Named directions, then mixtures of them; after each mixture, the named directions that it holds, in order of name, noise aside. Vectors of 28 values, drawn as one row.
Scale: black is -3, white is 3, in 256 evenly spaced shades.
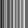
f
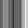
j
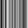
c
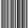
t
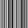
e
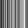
e, f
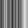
f, j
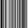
c, t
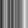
f, j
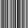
e, t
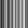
f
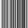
f, t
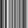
c
